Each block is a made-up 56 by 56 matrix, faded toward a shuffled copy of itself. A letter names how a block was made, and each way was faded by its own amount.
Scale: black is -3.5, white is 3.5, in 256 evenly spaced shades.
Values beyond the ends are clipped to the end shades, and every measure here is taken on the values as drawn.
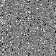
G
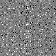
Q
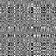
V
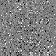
Q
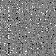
Q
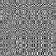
V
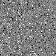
G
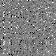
Q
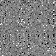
Q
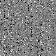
G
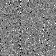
G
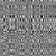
V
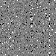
Q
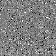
Q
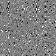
Q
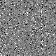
G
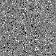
G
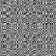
V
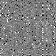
Q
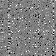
Q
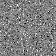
G
